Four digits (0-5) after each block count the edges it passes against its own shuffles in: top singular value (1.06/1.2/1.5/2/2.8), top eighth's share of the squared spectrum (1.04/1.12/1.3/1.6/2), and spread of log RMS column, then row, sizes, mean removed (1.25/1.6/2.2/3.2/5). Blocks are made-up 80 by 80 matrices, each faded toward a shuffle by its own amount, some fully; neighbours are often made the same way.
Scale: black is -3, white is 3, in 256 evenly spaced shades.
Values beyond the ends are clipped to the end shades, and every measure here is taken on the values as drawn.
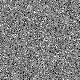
0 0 0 0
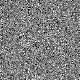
0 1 2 0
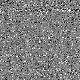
1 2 0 2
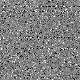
1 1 0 2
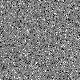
0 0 0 0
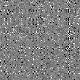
4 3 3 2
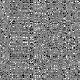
4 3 2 2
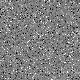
2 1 0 0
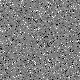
0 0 0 0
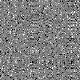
4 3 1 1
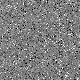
0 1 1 0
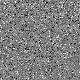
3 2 0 1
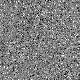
1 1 0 0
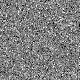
2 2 0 0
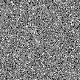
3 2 0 0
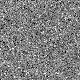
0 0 0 0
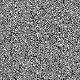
1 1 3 0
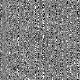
2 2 4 0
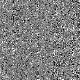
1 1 3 0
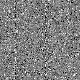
1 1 2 0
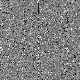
2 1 1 0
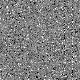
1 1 2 0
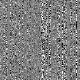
2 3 4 0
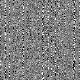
2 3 4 0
